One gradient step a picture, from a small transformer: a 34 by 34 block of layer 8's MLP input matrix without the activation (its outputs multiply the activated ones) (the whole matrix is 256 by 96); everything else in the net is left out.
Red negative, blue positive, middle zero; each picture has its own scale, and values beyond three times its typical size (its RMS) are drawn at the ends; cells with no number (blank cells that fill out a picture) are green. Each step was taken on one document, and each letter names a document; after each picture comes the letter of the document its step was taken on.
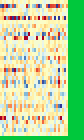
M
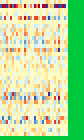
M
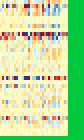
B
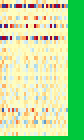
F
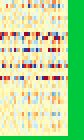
B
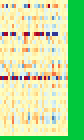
B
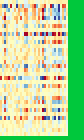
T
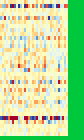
M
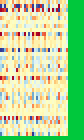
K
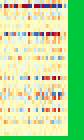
T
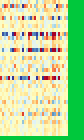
B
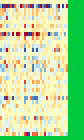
K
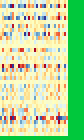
M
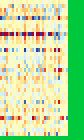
K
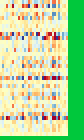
B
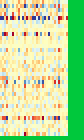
K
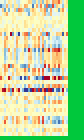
T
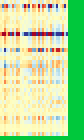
T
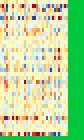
K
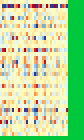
F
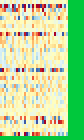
K
